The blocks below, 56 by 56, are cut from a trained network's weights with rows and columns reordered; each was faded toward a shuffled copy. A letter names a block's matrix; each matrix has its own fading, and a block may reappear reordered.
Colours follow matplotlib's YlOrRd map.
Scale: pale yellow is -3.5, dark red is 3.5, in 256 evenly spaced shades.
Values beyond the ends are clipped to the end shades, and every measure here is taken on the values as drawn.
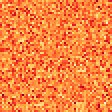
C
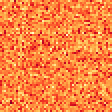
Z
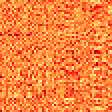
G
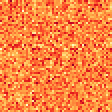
C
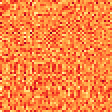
G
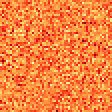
C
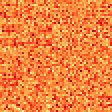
C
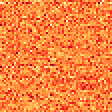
Z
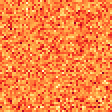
Z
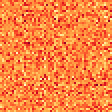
G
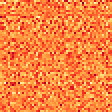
G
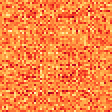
G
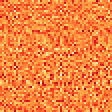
G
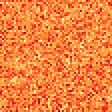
C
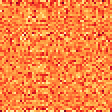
G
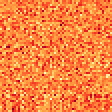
C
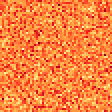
C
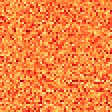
Z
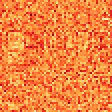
Z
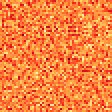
Z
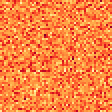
C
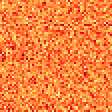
C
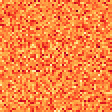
C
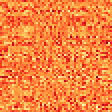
G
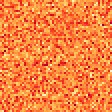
C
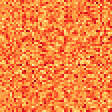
G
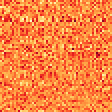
G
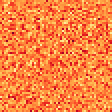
Z
